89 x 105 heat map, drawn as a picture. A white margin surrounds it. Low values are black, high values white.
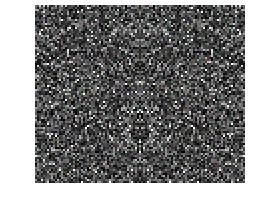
Mirror symmetry: left to right. Odd rows or columns: none. Slope: none. Average level on the scale: 30%. Grain: fine.
